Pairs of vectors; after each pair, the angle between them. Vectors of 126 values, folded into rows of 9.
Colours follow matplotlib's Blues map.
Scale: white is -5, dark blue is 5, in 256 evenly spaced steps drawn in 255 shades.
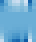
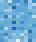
partly opposed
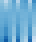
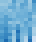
nearly parallel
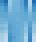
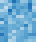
partly opposed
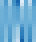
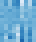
nearly parallel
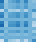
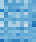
nearly opposite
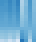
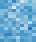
orthogonal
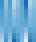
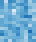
partly aligned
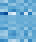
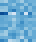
nearly parallel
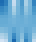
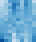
nearly opposite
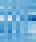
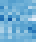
nearly opposite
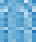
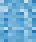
nearly parallel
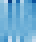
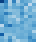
partly opposed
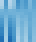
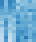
nearly opposite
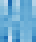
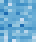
partly opposed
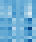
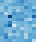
orthogonal
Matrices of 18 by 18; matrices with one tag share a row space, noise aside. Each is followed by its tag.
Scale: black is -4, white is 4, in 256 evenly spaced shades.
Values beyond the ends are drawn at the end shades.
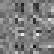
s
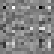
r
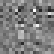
s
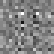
s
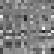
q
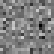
r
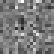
s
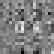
s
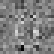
s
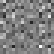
r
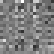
s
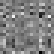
r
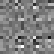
s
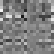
q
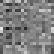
q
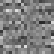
q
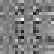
s
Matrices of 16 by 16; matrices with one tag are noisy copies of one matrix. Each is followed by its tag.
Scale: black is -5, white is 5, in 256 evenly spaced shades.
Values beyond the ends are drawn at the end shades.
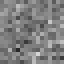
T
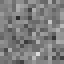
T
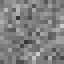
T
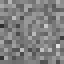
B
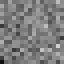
B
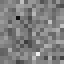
T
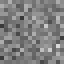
B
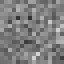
T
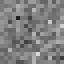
T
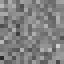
B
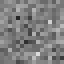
T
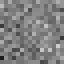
B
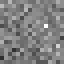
B
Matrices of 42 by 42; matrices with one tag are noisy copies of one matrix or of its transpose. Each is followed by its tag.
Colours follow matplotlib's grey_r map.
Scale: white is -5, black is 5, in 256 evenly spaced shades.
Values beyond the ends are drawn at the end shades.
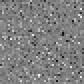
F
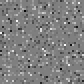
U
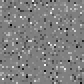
U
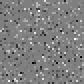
F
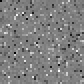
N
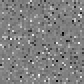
F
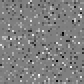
F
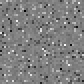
U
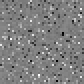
F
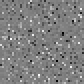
F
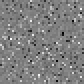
F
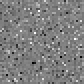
F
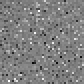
F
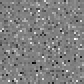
F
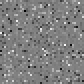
U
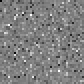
N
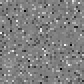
U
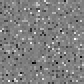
F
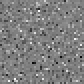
F
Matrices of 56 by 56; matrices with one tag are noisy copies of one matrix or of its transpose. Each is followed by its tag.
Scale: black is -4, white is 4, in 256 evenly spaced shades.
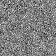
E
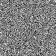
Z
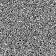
Z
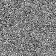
E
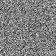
Z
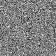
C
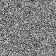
E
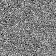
E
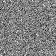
Z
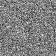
C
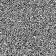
Z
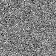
E
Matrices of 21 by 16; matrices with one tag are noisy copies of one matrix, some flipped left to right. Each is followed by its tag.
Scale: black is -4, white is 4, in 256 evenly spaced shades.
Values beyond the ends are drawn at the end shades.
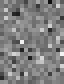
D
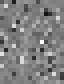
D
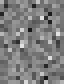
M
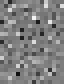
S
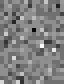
M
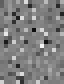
M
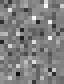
S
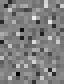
S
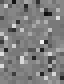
D
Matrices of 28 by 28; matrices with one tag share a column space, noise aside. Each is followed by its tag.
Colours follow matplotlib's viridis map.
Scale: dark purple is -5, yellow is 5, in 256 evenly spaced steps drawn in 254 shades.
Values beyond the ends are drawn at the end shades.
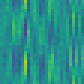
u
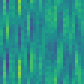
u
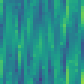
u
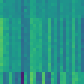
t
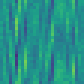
u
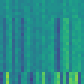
t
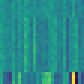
t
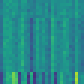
t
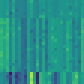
t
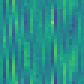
u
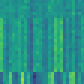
t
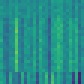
t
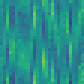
u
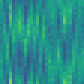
u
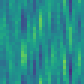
u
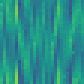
u
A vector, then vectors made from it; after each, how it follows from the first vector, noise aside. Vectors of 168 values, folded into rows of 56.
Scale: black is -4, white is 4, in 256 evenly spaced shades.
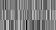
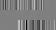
partly zeroed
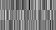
reversed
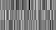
reversed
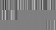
partly zeroed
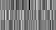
reversed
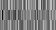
wrapped around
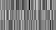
reversed
